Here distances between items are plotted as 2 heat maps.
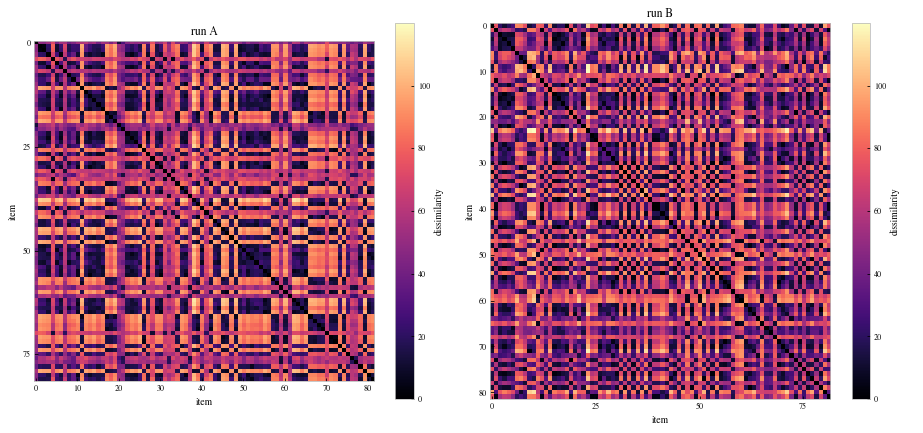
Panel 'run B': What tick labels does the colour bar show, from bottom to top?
0, 20, 40, 60, 80, 100
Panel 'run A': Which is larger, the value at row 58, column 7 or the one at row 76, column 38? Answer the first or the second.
the second
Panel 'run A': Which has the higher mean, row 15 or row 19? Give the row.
19
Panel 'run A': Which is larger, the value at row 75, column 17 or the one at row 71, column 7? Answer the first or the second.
the first
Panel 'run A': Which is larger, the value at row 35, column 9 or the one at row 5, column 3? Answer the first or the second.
the first
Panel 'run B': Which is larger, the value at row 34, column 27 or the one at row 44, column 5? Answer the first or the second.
the first
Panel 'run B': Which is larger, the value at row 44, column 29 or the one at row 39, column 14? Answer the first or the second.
the second
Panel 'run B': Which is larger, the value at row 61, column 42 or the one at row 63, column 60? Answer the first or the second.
the second
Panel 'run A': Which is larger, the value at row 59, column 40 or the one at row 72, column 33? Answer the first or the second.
the second
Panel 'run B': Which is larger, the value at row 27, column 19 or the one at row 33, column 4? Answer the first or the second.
the second
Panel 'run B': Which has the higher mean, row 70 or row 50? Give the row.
50
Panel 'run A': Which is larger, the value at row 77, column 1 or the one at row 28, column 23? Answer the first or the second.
the second
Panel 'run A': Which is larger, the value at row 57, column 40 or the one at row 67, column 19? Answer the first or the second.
the first
